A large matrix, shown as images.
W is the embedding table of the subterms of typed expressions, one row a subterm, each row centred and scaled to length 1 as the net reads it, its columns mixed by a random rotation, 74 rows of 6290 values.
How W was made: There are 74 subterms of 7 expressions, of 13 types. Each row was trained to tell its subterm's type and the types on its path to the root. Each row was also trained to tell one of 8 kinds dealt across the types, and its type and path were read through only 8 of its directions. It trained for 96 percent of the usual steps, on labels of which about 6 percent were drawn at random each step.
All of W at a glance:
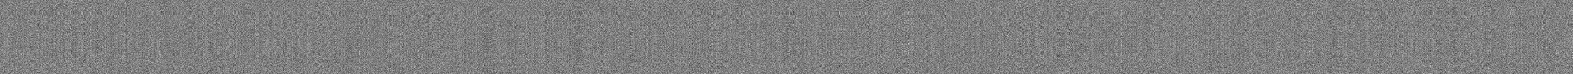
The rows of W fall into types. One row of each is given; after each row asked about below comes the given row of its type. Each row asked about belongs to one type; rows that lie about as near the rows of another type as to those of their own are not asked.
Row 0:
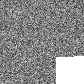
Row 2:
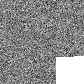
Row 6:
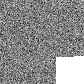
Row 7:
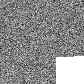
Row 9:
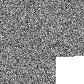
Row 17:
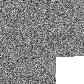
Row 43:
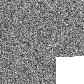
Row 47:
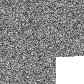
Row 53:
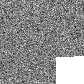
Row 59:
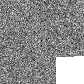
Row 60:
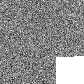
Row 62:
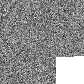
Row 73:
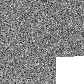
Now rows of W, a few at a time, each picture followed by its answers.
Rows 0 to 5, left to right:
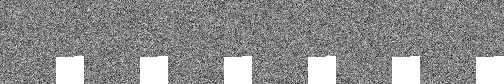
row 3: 60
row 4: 17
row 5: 2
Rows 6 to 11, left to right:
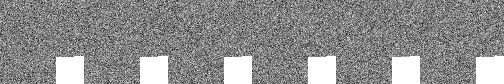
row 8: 53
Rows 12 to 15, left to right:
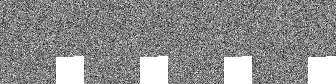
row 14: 7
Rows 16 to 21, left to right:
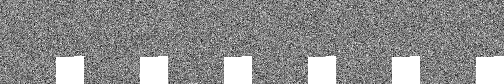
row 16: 59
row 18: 60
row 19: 62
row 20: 0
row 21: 47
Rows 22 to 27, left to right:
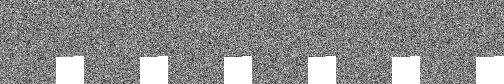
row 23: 0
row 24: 17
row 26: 43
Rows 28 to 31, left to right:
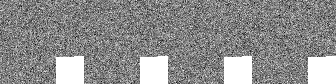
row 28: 43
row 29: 62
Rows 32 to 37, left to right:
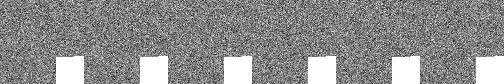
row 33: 6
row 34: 6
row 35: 9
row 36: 47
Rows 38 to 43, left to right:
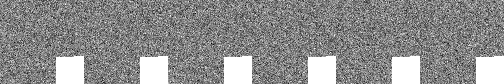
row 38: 2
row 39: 62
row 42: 9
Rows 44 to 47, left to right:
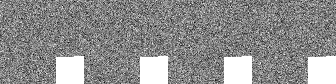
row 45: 6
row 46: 7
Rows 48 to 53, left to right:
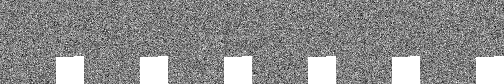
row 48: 60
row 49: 9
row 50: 7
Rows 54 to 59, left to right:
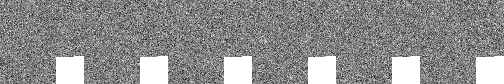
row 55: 62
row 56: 6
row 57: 62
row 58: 43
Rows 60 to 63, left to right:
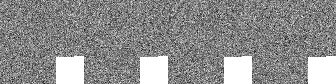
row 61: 7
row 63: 17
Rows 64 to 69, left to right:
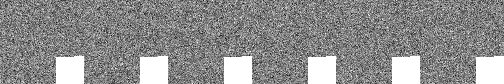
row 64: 43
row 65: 2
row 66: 17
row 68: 7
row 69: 43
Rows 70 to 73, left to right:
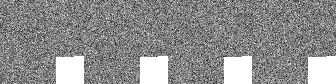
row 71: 9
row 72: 47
